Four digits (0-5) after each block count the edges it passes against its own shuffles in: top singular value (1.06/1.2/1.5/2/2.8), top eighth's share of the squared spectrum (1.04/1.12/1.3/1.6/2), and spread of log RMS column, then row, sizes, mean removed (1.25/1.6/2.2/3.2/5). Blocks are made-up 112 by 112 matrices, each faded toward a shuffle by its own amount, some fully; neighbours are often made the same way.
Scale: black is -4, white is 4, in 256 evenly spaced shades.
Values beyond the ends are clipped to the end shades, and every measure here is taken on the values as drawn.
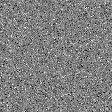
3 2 0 0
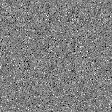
3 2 1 1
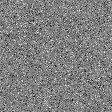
0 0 0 0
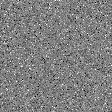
0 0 0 0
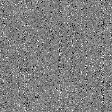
1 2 3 0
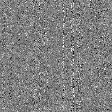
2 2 3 0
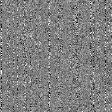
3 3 4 0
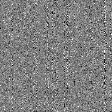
2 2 3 0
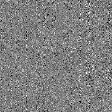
1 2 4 0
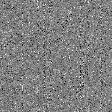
1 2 3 0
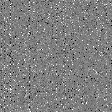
3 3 2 0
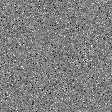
0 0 0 0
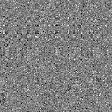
4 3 2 2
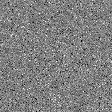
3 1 0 0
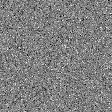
2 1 0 0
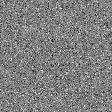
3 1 0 0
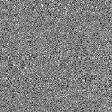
4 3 2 2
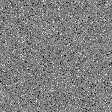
0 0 0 0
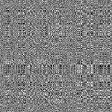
5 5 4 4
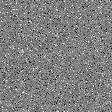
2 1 0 0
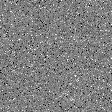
1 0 0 0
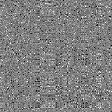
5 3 2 2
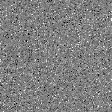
3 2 1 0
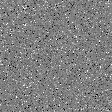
0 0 0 0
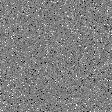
2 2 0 0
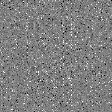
3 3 2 0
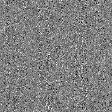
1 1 3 0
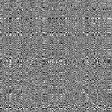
5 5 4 4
